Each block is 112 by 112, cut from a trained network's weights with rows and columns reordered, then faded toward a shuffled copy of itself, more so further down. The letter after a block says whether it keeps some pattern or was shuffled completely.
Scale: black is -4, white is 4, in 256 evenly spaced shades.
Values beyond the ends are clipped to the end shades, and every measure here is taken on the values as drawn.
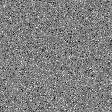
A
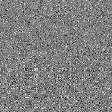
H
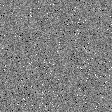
A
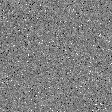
A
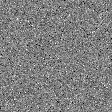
A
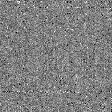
H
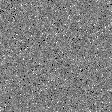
A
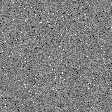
A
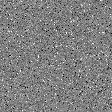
A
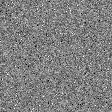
A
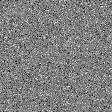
A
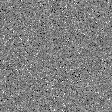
A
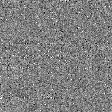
H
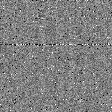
H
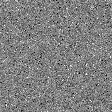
A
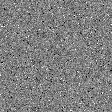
A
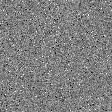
A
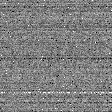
H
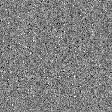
H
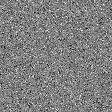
A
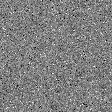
A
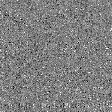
H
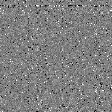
H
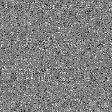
H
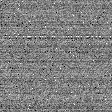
H
